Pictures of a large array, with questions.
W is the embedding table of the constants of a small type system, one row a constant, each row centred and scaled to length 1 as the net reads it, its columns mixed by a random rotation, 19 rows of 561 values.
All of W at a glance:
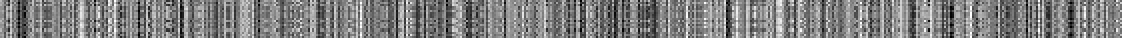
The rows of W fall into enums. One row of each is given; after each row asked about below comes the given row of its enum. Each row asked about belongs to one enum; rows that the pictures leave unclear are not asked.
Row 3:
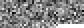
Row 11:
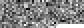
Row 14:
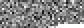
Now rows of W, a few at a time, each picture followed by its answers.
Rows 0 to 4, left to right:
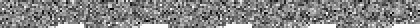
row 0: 14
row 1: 11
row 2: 14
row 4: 3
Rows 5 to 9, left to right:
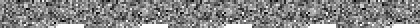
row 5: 11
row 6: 3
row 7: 3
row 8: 3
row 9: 11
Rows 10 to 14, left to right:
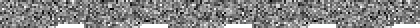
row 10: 14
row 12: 3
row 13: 11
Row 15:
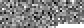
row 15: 14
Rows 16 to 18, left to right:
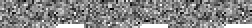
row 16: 3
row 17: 11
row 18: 3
